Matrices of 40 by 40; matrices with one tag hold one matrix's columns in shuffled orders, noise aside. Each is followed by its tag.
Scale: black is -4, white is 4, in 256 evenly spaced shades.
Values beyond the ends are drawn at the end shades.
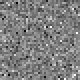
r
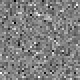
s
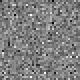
s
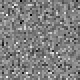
s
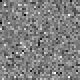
s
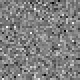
r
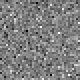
r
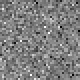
r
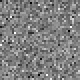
r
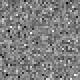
r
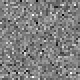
s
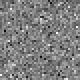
r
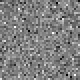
r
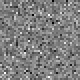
s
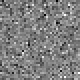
s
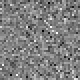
r
